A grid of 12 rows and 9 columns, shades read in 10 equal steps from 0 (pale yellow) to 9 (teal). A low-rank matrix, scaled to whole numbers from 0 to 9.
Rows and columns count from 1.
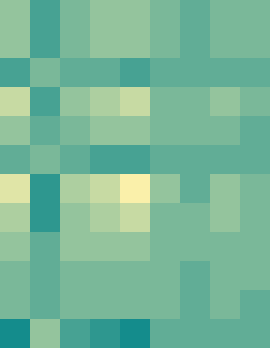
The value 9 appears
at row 12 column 1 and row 12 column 5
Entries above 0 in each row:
9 9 9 9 9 9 8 9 9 9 9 9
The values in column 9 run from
5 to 6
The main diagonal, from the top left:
4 7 6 3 4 6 6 4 5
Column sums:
54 75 59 55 53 62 68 60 65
